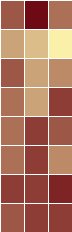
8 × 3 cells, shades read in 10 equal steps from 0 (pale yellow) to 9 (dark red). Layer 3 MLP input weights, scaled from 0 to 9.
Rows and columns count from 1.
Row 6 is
5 7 4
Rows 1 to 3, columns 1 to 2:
6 9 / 3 2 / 6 3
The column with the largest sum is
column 2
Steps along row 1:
up down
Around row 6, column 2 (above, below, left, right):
7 7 5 4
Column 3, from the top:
5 0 4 7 6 4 8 7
